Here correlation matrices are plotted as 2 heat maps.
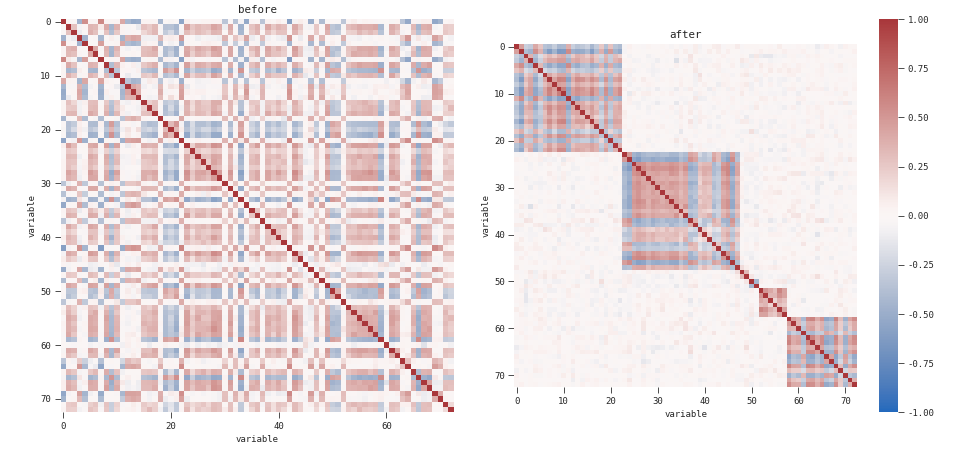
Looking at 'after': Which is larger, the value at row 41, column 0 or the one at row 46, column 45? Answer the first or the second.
the first
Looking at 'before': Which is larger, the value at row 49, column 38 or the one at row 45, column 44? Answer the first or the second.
the first
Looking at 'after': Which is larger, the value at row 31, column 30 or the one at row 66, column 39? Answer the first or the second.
the first
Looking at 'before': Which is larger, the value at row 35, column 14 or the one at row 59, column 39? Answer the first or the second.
the first
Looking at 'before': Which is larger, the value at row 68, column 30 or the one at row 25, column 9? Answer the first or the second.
the first
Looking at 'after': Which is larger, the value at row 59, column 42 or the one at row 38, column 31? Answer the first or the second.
the first
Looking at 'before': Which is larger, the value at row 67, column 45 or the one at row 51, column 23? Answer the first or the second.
the first
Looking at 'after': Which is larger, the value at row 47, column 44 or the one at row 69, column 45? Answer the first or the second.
the first
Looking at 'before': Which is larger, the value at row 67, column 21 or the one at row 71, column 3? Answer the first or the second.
the second
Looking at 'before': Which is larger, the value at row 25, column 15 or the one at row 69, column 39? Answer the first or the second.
the first
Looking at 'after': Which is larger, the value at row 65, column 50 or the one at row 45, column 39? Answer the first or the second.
the second
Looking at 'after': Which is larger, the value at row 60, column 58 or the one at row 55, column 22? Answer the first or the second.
the first
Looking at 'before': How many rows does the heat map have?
73
